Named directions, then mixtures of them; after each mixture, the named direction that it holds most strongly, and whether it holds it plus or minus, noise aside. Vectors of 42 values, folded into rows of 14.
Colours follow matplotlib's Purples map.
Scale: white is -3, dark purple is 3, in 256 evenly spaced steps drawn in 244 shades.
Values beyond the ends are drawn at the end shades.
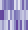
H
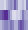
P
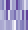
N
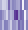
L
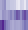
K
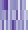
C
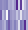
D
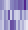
K, minus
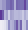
K, minus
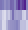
K, minus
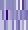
D, minus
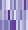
N, minus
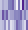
D, minus
